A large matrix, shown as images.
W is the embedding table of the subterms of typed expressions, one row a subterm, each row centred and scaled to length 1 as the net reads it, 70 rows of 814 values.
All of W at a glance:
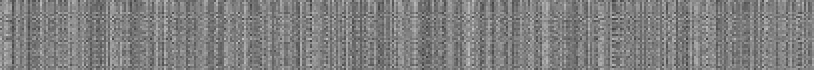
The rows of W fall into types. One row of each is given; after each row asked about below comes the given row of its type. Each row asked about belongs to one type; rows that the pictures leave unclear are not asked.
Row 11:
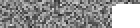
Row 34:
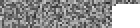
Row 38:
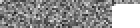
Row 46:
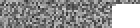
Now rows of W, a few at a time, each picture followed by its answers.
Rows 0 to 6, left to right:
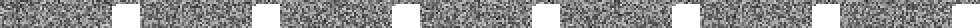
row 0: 34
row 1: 34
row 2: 11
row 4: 11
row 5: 34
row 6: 46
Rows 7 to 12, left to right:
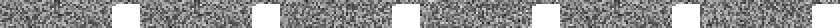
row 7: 11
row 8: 11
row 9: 46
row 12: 46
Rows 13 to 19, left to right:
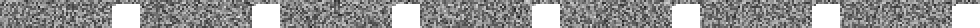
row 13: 46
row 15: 11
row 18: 34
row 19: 34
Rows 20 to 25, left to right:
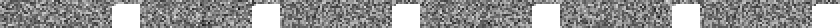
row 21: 38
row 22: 34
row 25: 34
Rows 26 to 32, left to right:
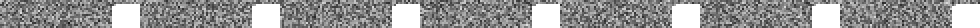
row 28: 34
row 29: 34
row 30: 11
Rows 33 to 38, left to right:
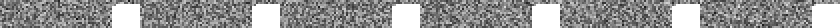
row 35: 46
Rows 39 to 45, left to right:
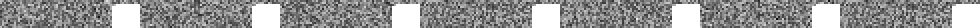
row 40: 11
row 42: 46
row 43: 46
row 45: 46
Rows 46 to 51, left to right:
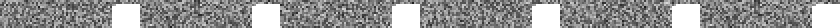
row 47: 11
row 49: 46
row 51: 11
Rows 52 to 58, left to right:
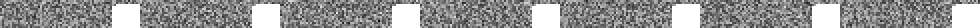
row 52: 34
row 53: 11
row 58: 46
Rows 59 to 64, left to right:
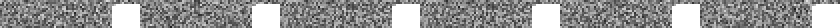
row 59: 46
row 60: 11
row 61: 46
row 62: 46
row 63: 11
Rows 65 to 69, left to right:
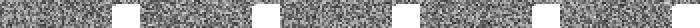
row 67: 34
